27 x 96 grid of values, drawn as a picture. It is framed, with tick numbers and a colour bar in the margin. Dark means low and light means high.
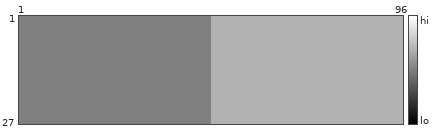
The table splits into one row of 2 panels. Panel 1,1: middling, flat. Panel 1,2: high, flat.
